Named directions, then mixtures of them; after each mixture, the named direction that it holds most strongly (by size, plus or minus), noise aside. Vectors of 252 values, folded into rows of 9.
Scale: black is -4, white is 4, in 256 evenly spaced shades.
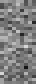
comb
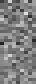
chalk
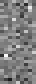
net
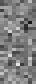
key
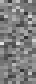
chalk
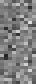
net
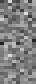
chalk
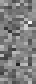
key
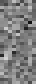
key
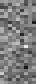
comb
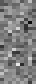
key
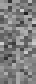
chalk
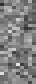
key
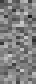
chalk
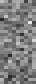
chalk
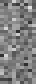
net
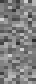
chalk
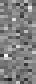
net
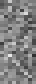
chalk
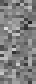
key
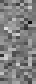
key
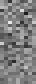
chalk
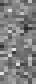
key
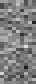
comb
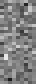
net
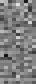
net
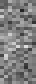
comb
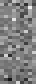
net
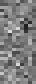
key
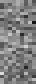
comb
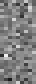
net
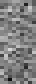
comb
